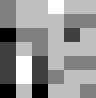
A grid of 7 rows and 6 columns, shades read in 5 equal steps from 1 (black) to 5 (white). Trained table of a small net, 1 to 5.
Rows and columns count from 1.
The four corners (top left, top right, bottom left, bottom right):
3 4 1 3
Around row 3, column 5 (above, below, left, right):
3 4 4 4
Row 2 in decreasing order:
4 4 4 3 3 3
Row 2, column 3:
4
